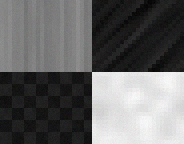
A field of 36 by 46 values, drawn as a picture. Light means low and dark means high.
It is made of 2 by 2 panels. Panel 1,1: middling, streaked downward, faint in contrast. Panel 1,2: very high, slanting up to the right, faint in contrast. Panel 2,1: very high, checkered, faint in contrast. Panel 2,2: very low, blotchy, faint in contrast.
